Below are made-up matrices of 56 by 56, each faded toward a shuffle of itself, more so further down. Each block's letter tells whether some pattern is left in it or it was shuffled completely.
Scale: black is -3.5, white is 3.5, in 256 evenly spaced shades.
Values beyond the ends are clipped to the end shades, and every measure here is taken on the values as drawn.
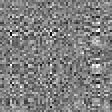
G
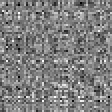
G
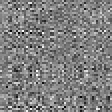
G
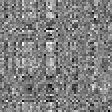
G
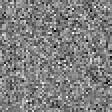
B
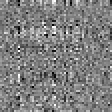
G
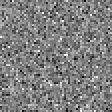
B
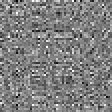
G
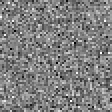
B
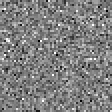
B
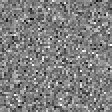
B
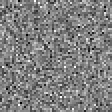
B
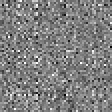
G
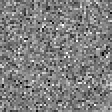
B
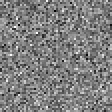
B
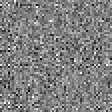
G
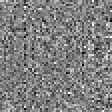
G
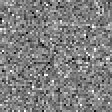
B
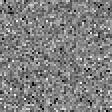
B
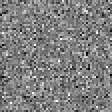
G
